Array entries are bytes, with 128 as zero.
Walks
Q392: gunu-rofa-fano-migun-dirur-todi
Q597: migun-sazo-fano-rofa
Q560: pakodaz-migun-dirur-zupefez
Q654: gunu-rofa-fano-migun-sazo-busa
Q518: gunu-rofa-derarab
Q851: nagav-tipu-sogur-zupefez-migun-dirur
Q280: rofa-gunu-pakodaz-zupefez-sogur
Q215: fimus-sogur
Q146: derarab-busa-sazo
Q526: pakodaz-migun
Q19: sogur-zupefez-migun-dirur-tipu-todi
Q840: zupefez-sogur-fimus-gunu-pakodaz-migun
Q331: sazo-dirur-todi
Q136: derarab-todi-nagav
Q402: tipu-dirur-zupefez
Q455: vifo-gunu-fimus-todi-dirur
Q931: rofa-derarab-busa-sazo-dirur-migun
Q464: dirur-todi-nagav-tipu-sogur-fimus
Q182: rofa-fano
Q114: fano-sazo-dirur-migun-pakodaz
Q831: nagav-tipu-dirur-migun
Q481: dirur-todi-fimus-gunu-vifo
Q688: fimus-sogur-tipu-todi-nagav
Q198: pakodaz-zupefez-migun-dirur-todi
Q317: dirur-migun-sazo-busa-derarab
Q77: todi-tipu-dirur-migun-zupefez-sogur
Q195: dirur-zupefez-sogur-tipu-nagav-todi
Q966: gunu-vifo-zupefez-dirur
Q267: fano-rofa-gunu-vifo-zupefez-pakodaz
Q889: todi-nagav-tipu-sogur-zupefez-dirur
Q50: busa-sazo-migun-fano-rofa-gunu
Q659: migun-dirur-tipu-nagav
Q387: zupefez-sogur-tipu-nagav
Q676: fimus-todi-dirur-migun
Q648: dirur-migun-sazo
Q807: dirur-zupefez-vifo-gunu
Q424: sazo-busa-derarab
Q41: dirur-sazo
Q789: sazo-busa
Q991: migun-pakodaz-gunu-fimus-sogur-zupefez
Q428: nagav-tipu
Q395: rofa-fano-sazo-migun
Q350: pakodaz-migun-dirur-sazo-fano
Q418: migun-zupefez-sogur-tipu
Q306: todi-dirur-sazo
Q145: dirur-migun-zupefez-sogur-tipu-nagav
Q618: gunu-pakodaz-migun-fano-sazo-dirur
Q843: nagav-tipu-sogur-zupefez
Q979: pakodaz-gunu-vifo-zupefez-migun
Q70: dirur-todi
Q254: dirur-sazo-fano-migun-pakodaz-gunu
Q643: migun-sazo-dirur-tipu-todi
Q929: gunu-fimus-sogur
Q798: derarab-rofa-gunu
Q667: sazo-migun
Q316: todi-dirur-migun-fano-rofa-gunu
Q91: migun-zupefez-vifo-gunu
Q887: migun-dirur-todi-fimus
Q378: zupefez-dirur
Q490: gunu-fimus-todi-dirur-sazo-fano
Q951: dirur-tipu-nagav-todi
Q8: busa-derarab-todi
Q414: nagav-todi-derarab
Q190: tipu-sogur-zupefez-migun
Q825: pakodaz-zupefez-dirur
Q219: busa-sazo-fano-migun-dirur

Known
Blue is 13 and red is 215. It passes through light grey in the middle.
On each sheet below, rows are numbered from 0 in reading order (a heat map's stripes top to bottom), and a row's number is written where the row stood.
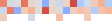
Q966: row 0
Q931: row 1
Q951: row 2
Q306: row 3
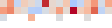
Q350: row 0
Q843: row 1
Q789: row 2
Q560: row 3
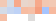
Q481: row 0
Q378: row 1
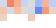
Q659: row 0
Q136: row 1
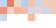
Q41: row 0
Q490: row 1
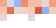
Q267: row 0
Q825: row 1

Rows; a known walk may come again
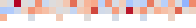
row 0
Q843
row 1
Q254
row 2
Q195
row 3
Q526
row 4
Q789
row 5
Q41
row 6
Q267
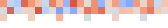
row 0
Q280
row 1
Q91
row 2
Q215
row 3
Q597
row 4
Q518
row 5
Q350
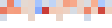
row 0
Q114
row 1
Q8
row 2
Q145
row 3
Q219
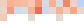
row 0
Q418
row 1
Q560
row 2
Q643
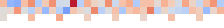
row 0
Q798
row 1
Q455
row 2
Q428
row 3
Q991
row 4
Q306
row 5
Q198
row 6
Q481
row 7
Q70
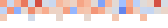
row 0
Q840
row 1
Q648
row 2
Q807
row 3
Q654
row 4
Q136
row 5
Q851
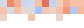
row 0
Q659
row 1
Q831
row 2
Q378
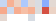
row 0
Q331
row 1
Q931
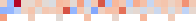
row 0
Q688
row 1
Q316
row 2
Q825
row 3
Q951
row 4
Q618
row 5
Q490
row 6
Q19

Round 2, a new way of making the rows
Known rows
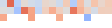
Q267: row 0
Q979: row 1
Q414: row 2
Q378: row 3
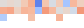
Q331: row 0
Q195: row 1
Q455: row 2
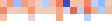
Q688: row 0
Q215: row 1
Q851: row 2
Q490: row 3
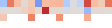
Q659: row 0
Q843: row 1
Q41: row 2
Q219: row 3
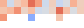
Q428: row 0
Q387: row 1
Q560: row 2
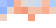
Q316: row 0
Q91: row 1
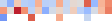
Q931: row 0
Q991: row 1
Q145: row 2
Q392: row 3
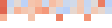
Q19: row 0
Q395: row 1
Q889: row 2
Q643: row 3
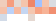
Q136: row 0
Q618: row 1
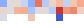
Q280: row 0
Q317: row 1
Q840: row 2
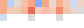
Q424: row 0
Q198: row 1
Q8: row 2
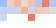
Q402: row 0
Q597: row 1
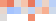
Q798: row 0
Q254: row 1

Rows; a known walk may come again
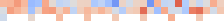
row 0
Q667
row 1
Q316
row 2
Q887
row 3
Q807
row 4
Q306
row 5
Q825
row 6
Q267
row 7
Q560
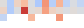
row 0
Q518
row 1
Q418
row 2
Q41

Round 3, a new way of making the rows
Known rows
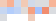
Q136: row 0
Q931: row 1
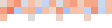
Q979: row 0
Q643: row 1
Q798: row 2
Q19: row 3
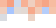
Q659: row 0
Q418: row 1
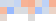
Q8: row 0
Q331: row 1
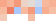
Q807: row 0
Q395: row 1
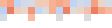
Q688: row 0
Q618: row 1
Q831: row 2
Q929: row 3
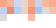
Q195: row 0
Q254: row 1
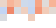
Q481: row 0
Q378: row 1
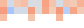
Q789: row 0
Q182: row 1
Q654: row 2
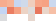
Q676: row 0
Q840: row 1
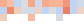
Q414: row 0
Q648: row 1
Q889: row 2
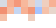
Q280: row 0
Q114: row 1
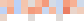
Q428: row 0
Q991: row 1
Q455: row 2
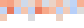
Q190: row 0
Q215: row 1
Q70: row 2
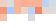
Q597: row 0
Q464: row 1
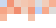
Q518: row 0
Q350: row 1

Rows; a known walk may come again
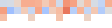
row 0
Q219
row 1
Q145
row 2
Q966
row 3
Q70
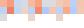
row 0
Q889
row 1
Q851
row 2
Q428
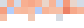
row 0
Q392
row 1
Q316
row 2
Q929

